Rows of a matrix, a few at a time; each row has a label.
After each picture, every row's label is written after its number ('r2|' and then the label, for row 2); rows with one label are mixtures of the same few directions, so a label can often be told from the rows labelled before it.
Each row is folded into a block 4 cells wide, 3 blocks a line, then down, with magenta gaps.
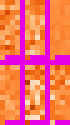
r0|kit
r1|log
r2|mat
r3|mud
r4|log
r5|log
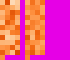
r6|mud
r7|mat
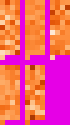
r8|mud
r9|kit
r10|log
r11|log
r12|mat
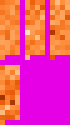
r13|mat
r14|log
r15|log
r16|log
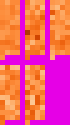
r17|mat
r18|log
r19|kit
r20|mud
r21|mat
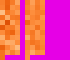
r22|kit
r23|mat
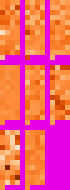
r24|log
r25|log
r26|kit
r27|kit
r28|log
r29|mud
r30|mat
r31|mat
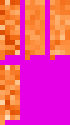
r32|mud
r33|mud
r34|log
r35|mat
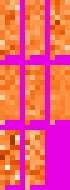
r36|mud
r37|log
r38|kit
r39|log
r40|kit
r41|log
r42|mat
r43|kit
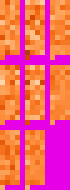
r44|mat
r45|mud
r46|kit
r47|log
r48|log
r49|log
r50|log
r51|log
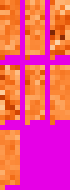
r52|kit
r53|log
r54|log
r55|mud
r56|log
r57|mud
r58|mud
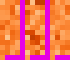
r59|mat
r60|mud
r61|mat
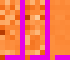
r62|log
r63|log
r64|log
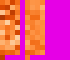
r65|kit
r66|mud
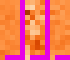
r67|mud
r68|kit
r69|kit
